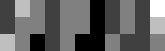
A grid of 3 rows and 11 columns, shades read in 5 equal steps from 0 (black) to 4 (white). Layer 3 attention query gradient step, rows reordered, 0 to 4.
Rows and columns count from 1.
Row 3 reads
3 2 0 1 2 0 0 2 1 1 2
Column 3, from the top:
2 2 0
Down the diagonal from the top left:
1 2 0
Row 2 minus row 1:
0 -1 0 0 0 0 0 0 0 0 -1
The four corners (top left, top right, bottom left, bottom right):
1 4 3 2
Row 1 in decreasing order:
4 3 2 2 2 2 1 1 1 1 0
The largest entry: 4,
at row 1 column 11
